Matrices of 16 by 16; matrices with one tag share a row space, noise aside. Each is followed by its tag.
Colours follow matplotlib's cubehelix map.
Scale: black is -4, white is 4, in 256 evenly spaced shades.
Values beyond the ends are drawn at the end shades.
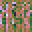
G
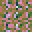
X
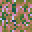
G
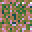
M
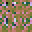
G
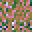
G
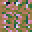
X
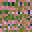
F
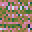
F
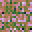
M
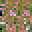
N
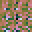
X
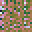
N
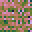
F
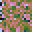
N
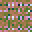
F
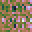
M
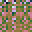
G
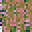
N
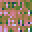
F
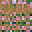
M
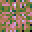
M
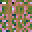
G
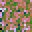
N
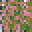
N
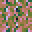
X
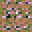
X
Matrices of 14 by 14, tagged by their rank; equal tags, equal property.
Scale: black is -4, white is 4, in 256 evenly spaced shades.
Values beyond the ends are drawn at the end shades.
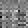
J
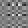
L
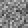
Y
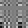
L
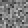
Y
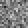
Y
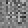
J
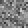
Y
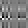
L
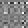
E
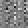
J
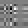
L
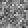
Y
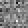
J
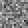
Y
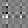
L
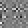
E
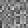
J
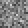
Y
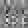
J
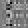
E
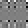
L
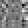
E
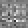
E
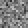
Y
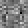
J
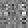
E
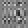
E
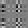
L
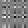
L
